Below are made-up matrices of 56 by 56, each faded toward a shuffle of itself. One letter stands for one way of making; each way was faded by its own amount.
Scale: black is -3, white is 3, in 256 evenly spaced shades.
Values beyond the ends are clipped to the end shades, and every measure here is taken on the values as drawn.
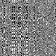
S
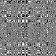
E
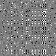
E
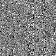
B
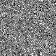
B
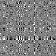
E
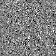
B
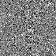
B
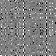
E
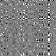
E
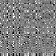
E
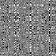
S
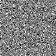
B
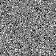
B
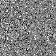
B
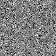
B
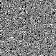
B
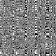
S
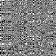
S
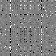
E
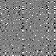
E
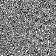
B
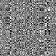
S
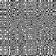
E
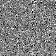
B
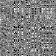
S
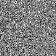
B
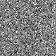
B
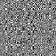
S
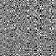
S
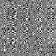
S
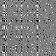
E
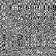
S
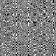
S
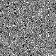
B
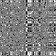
E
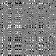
E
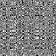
S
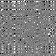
E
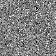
B
